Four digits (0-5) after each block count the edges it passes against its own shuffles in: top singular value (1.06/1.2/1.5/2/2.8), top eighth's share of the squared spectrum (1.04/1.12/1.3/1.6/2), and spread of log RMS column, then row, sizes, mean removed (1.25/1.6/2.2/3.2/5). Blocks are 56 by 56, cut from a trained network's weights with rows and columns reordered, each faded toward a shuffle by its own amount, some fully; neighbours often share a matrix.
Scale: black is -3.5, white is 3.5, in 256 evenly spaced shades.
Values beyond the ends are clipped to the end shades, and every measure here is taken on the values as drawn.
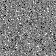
0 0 0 0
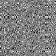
4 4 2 2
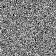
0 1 0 0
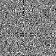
3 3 1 2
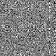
3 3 2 1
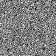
1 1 0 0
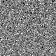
0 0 0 0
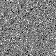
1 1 0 0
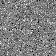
0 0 0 0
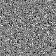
2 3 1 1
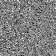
0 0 0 0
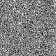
2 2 0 0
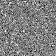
1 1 0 0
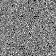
2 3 1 0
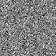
2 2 1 0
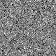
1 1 0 0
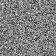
0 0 0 0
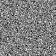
2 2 0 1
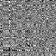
4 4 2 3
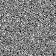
1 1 0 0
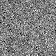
1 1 0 0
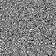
3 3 0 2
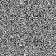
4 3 0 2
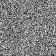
0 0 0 0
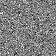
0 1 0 0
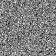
2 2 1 0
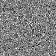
1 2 1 0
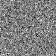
0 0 0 0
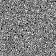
0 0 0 0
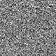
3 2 0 1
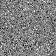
0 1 0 0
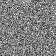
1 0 0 0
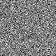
1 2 1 0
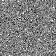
1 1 0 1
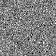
2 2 0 1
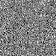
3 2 1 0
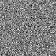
3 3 0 2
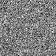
2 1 0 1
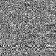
4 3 0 2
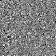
3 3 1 2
